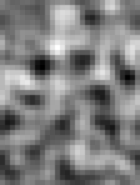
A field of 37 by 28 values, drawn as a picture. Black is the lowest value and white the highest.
The halves do not mirror each other. The values follow a bell shape. No row or column stands out. The field is mottled with small blotches. The top left is the calmest part.
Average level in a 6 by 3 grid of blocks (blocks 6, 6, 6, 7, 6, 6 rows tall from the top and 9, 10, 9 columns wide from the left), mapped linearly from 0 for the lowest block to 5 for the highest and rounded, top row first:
0 3 2 / 2 5 5 / 4 2 2 / 1 2 1 / 1 2 1 / 0 1 2
